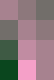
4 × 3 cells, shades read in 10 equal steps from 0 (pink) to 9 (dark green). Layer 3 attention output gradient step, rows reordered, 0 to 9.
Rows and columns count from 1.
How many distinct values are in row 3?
3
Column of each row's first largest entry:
3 1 1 1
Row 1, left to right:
3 4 5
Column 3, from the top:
5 4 3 3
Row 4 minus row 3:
2 -2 0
